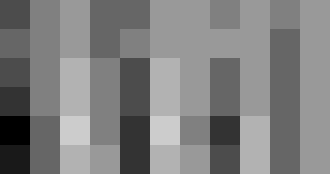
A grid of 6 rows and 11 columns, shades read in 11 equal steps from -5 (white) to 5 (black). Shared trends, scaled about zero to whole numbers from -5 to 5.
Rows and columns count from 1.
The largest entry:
5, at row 5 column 1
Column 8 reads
0 -1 1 1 3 2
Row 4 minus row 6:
-1 -1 0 1 -1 0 0 -1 1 0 0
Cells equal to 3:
4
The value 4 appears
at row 6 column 1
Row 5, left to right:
5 1 -3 0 3 -3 0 3 -2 1 -1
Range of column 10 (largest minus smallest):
1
